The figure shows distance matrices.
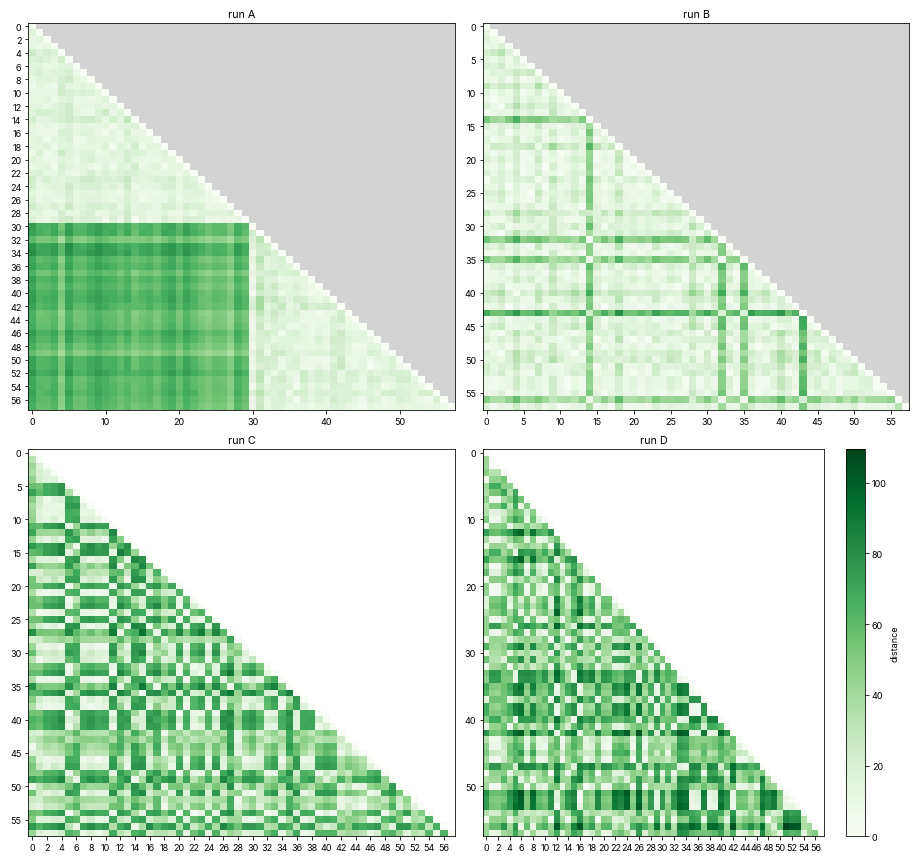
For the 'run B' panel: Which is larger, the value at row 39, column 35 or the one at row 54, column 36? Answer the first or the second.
the first
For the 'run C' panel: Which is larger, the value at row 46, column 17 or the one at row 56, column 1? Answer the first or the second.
the second
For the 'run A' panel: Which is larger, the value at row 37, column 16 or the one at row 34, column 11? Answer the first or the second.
the second
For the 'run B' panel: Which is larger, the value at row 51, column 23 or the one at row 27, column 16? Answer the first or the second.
the first
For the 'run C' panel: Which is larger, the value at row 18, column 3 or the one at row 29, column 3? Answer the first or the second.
the first
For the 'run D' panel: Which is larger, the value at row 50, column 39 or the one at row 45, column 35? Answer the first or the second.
the first
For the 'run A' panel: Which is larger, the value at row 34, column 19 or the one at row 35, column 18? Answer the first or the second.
the first
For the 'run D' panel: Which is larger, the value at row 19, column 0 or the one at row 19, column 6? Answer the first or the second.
the second
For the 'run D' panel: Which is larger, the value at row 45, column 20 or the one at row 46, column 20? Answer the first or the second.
the first
